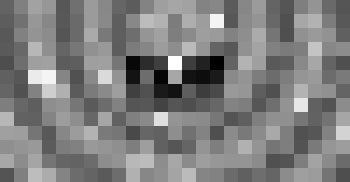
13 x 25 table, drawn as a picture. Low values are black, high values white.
Rings: centred on the top middle. Ninth with the lowest average: centre. Odd rows or columns: none. Odd patch: lower, in the centre.
